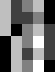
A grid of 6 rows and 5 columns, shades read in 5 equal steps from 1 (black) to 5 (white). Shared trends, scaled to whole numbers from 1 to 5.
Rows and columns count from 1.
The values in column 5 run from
1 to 2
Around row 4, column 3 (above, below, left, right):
3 2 4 5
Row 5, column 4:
4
